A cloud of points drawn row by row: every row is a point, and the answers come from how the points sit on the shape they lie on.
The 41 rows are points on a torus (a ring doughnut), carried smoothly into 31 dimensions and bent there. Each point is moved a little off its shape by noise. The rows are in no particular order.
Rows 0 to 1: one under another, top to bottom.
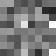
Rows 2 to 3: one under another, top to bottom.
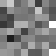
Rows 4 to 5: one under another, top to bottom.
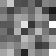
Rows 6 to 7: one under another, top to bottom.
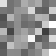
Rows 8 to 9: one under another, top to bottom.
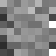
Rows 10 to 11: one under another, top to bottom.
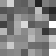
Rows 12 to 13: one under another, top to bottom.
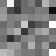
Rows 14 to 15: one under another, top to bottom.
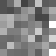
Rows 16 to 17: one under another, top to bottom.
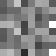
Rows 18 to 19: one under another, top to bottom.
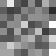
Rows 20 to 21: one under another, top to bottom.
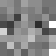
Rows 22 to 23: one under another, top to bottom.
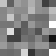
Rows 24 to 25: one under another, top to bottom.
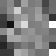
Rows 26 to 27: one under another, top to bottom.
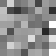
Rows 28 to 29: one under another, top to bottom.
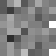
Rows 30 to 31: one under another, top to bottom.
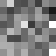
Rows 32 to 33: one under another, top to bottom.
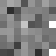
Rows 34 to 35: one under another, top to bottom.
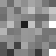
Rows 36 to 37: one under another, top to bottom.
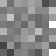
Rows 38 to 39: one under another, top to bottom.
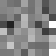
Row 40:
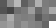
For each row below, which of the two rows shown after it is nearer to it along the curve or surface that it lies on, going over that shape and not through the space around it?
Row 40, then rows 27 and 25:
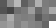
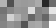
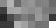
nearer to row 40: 27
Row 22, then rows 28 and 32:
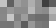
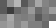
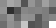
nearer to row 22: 28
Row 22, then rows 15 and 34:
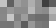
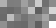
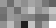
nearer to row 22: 15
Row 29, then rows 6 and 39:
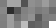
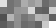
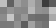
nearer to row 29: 39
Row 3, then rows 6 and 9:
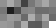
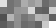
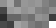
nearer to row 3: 9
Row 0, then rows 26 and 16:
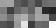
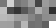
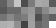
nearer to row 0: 26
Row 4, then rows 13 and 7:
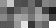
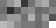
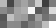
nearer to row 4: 13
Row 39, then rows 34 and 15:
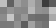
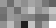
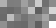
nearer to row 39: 15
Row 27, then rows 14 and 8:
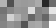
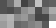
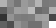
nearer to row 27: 14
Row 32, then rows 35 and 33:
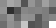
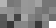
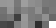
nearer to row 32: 33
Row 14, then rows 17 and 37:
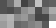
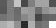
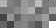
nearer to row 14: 17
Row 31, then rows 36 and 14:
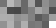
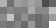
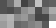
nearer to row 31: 14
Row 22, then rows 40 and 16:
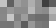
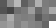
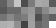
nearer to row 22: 40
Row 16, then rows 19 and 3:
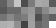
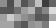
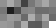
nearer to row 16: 3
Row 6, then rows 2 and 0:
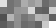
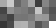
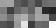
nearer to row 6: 2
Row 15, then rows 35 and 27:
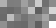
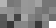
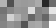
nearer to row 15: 35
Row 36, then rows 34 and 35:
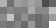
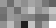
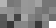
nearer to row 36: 35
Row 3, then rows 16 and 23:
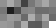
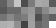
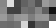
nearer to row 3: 16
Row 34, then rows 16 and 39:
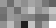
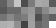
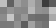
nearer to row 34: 16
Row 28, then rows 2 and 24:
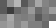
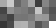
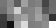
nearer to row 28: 2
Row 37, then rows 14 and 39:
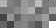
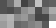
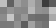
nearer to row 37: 39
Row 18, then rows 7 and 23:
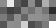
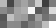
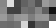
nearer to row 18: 23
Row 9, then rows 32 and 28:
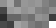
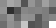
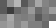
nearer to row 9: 32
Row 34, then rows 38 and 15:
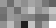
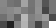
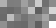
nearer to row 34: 15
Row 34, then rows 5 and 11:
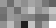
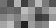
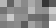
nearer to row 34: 5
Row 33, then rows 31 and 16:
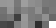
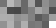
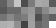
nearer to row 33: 31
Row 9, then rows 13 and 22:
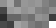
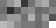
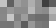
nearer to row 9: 22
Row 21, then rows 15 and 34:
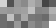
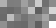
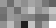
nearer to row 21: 15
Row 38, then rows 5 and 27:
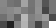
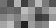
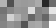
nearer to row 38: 27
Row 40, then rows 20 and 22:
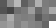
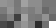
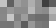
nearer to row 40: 22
